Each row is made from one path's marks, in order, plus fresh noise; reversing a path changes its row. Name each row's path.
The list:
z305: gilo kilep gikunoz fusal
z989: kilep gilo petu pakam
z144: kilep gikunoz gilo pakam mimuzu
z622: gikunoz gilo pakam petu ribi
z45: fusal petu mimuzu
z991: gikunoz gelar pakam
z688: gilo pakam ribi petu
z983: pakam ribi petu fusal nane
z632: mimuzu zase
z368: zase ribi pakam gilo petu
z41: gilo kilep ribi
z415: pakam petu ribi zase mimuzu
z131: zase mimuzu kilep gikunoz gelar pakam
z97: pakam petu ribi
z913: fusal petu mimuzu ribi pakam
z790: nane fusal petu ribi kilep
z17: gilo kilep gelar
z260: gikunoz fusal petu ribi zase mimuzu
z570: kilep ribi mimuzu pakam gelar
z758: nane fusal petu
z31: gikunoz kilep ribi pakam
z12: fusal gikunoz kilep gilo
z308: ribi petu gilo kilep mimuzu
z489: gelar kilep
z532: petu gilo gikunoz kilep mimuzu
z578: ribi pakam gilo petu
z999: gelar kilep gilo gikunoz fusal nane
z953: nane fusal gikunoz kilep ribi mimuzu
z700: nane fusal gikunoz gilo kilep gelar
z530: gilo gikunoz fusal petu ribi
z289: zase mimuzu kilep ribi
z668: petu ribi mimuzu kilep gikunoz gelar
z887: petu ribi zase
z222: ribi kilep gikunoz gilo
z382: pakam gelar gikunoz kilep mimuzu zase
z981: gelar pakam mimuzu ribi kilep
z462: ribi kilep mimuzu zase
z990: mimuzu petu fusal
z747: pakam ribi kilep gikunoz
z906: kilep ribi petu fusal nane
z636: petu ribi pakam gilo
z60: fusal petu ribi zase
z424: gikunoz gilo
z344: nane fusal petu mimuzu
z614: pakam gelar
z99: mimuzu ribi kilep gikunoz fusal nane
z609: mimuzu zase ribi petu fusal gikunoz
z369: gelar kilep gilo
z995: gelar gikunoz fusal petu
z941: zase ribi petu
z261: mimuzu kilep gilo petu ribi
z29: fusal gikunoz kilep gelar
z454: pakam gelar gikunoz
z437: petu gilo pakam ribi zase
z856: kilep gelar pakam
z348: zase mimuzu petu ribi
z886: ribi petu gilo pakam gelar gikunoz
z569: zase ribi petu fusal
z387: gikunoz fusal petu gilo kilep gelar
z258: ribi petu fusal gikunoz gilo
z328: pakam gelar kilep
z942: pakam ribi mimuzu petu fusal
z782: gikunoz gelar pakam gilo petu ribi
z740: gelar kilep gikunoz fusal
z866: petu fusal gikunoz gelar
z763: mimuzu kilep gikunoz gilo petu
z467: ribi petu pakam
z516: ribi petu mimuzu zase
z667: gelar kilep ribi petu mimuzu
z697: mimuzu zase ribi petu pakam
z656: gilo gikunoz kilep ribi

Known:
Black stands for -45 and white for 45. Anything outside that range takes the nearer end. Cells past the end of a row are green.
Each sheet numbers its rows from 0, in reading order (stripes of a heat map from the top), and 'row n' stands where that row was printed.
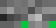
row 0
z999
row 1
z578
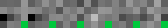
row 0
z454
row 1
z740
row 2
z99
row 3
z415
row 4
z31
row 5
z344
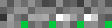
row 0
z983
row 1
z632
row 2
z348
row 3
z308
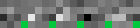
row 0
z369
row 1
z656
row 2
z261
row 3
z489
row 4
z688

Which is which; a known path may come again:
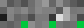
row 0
z570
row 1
z12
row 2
z261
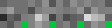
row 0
z369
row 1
z913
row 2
z31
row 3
z990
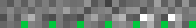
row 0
z667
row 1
z222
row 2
z144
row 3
z462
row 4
z578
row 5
z258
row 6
z668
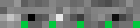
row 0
z45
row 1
z328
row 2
z656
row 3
z131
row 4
z740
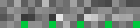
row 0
z344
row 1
z790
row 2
z260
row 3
z697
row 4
z632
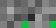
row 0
z17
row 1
z983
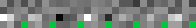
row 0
z516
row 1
z467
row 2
z489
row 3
z530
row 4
z289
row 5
z415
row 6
z569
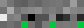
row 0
z763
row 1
z856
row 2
z700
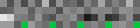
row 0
z941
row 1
z906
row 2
z99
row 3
z953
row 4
z758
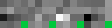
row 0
z999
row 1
z97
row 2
z636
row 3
z454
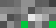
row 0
z782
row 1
z609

